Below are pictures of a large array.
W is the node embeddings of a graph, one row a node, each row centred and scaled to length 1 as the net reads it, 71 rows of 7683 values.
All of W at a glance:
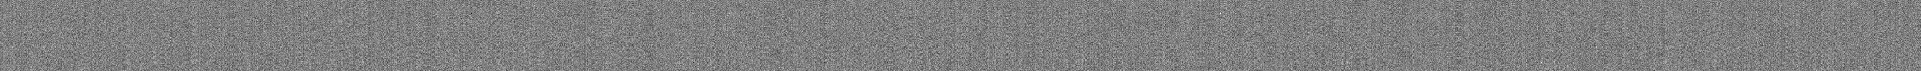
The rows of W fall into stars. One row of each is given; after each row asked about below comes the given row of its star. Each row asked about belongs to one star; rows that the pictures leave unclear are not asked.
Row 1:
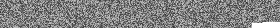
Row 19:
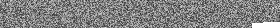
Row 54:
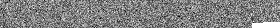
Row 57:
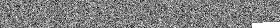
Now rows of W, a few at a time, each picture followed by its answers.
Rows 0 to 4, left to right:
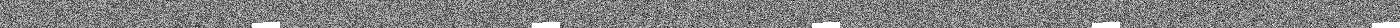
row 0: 57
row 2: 57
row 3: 1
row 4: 57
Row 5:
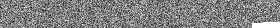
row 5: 54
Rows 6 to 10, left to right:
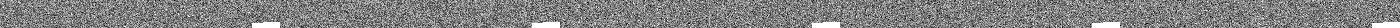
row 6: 19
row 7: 1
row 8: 1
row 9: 57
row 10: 19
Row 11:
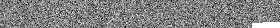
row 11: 1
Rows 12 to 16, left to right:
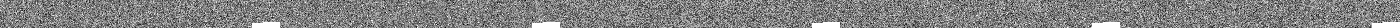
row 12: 54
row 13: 1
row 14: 19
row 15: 1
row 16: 54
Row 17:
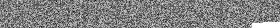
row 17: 57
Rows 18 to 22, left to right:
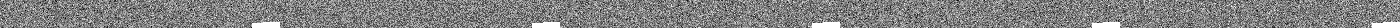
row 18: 57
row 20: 54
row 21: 1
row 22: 54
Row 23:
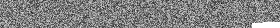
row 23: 57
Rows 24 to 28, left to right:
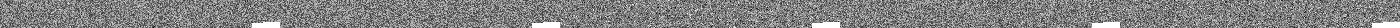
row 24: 54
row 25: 19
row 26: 57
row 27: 54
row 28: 54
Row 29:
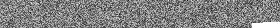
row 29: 54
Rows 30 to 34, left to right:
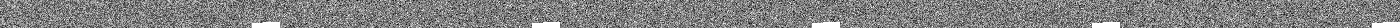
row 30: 1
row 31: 19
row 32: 57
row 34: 1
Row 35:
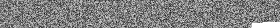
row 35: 1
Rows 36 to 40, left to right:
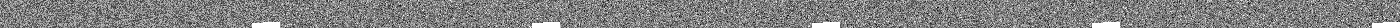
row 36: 57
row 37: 19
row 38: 54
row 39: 57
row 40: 19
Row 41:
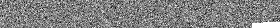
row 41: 57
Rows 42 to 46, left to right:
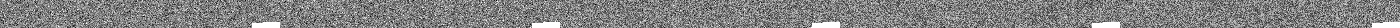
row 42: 1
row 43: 19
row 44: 1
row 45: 1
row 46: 54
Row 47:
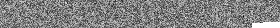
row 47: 57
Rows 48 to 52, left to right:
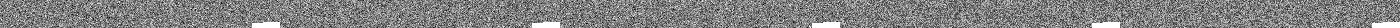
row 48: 57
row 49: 54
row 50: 19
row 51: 57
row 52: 57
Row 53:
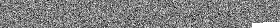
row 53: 54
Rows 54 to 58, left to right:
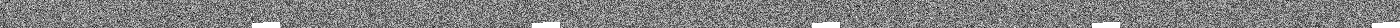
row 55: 54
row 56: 1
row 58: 57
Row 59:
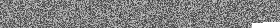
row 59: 54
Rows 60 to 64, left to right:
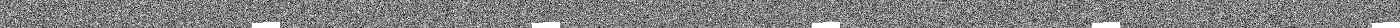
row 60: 54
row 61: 1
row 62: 1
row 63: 1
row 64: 54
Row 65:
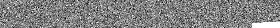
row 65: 57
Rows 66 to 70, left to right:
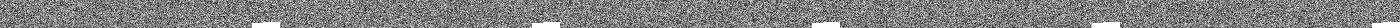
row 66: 54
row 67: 19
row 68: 54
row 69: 54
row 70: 57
